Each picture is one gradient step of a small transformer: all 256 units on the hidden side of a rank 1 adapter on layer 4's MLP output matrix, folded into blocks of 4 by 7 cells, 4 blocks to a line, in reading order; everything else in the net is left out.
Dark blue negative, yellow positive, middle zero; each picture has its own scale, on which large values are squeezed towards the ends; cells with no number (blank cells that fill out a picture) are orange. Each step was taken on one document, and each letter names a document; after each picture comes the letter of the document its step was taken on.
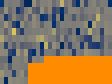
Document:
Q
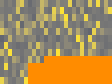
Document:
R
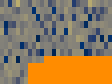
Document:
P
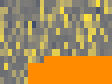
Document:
R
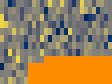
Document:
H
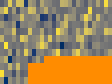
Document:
Q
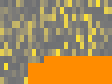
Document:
R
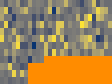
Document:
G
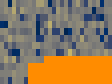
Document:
H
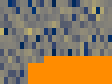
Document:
P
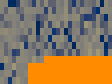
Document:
H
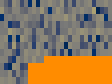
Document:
G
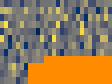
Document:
G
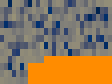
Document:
G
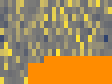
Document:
R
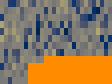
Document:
H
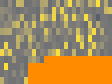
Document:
R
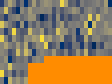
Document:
Q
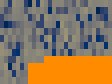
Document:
G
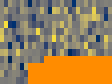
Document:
G
